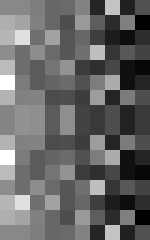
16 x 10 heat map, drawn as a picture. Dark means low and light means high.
Average level on the scale: 40%. Slope: up to the left. Mirror symmetry: top to bottom.
